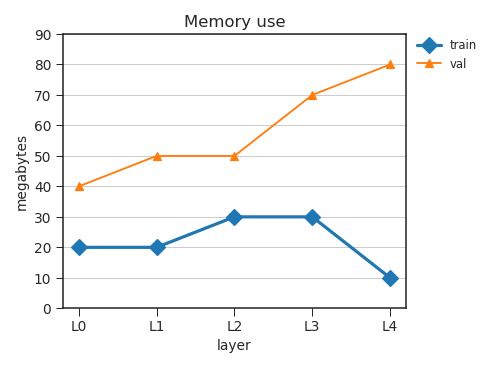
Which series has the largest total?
val
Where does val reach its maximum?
L4
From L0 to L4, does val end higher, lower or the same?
higher
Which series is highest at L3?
val
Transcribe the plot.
Title: Memory use
x-axis: layer, ticks L0 L1 L2 L3 L4
y-axis: megabytes, ticks 0 10 20 30 40 50 60 70 80 90
Legend: train, val
Values:
train: 20 20 30 30 10
val: 40 50 50 70 80
